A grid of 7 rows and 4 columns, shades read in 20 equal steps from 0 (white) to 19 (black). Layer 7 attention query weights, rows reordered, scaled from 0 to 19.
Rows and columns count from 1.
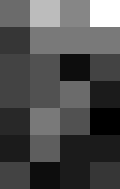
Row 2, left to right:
15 10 10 10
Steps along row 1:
down up down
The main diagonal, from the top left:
11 10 18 17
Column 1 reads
11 15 14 14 16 17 14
